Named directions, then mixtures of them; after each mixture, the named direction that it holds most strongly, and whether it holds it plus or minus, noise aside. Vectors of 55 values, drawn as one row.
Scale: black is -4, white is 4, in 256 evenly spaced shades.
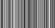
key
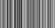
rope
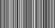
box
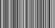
key, minus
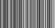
key, minus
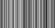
box, plus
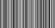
key, minus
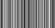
key, plus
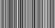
box, minus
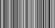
key, minus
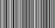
rope, minus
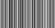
box, minus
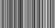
box, minus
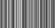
rope, minus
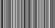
key, plus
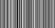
box, plus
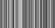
rope, minus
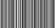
rope, minus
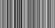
rope, plus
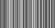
box, plus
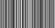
rope, minus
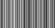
key, plus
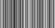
key, minus
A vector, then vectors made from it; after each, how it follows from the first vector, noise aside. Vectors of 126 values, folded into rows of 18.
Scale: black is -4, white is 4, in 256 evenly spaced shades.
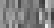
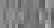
shrunk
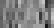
negated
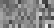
sign-scrambled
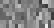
sign-scrambled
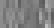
shrunk
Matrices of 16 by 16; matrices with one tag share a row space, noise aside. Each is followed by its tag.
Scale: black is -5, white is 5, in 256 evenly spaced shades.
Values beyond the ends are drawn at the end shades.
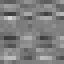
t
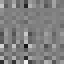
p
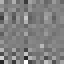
p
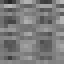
t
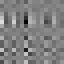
p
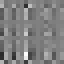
p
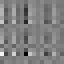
p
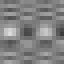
t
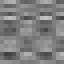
t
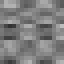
t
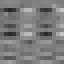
t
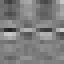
t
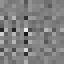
p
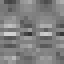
t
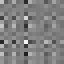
p
